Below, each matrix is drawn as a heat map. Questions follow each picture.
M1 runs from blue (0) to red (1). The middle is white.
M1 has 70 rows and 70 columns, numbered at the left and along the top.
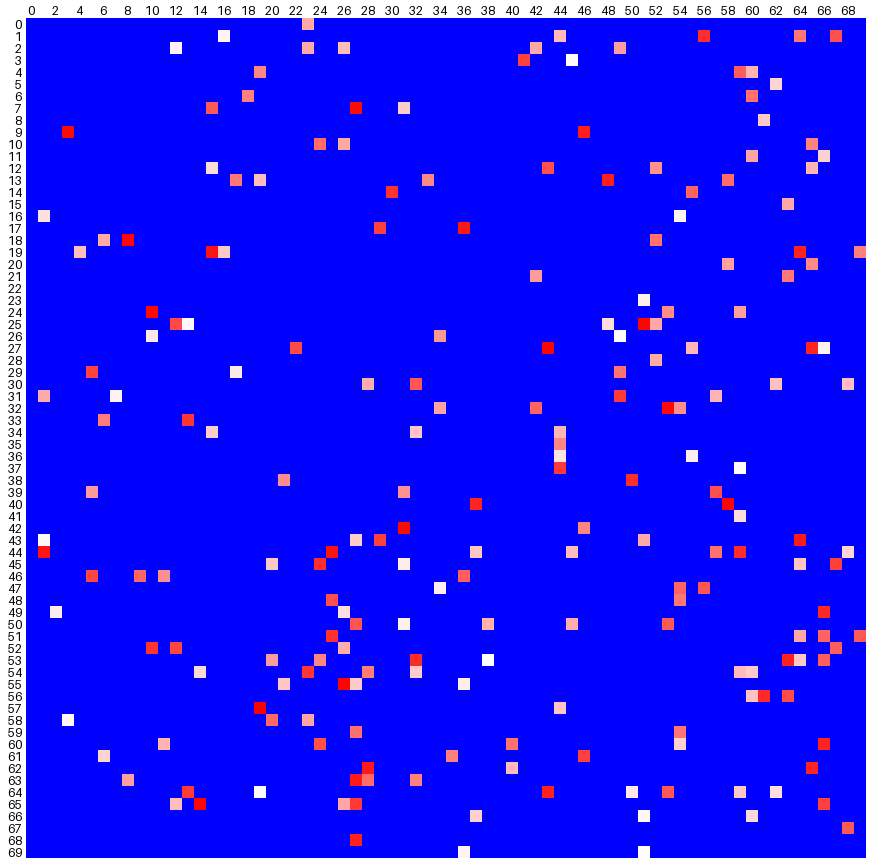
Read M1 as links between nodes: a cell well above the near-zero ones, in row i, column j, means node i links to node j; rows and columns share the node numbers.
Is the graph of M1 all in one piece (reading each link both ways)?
yes
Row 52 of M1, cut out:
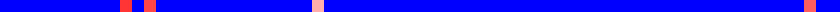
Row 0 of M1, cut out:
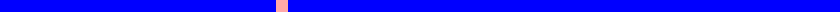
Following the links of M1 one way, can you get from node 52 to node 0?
no
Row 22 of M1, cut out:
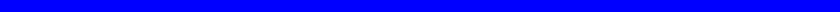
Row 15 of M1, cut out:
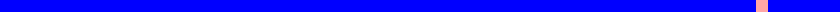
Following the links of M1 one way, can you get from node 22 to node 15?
no
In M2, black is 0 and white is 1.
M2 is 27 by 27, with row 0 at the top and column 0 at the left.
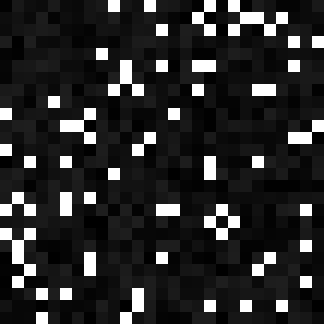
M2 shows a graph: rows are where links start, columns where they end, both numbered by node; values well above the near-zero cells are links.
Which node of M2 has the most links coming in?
node 17
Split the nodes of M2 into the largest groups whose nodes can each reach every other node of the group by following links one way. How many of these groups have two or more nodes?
2
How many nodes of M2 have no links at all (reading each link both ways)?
1
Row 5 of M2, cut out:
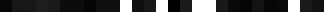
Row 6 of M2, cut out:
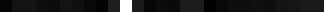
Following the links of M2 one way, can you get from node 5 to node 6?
yes
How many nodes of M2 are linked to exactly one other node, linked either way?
3
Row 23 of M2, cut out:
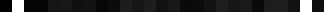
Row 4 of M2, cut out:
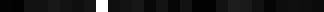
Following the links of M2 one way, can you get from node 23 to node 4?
no
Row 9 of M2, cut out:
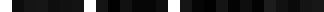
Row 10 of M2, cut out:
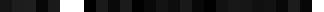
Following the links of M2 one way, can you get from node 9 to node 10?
yes
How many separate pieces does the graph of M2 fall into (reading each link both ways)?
3
